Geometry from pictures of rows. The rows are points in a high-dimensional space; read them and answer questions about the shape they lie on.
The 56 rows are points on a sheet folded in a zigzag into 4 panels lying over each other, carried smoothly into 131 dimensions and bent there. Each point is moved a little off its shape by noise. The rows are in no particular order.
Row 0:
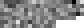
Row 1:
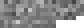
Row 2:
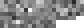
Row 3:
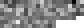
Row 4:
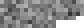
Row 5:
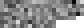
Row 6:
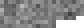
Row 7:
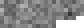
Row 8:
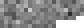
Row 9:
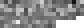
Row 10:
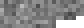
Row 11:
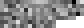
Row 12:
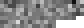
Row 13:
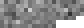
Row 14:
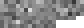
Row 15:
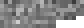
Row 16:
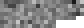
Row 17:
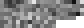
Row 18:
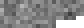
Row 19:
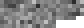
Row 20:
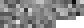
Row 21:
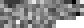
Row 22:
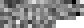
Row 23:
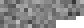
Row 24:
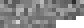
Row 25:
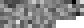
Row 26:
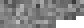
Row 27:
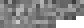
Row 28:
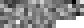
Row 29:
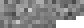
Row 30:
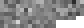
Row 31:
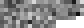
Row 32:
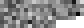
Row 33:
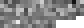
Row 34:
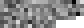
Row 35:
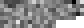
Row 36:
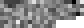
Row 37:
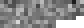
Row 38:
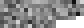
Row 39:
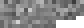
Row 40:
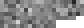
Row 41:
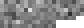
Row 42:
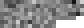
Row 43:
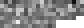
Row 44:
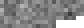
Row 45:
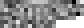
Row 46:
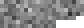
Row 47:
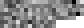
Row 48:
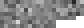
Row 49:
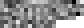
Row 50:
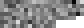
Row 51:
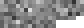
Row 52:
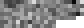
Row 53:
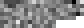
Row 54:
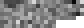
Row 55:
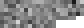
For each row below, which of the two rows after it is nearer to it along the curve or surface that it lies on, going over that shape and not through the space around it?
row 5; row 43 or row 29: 29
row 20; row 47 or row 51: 47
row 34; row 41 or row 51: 51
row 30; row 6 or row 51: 51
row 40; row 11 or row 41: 41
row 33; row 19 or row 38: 38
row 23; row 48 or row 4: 48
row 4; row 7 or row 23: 7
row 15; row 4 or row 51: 51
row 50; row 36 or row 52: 36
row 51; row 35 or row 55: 55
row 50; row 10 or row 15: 15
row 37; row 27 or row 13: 27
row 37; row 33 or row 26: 26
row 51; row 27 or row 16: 27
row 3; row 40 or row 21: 21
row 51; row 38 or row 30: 30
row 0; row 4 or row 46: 46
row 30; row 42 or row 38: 38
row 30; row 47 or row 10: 47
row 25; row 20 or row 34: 34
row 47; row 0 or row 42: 0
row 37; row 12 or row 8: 12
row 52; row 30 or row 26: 26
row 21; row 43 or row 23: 43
